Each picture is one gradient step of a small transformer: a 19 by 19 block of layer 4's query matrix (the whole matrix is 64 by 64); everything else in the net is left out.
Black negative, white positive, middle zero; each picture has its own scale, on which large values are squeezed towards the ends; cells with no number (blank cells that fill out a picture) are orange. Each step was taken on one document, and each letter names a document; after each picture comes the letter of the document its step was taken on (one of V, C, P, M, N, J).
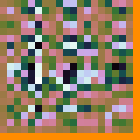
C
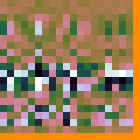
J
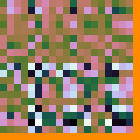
C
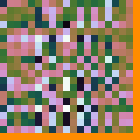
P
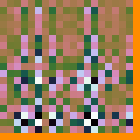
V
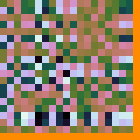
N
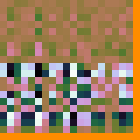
J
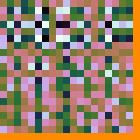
N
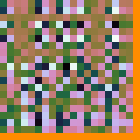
N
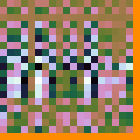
V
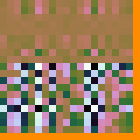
V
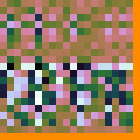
J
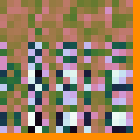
C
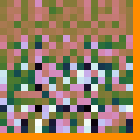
V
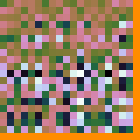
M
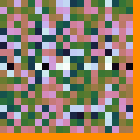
N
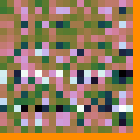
M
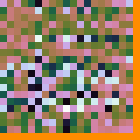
P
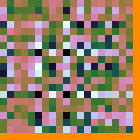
P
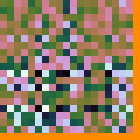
N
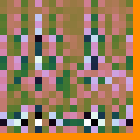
V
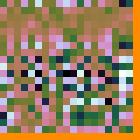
M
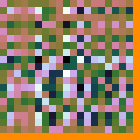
P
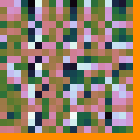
C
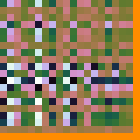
J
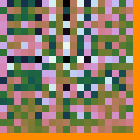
P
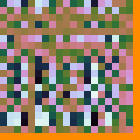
V
